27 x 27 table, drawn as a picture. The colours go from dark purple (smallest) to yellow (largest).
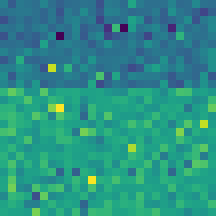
The histogram is bell-shaped. The bottom part is higher, past a seam about 40% of the way down. There are no regular stripes. On average the colour sits 50% of the way up the scale.
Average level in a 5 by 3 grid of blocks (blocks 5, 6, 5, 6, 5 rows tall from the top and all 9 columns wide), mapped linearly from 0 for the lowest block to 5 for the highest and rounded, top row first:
000 / 111 / 544 / 444 / 454
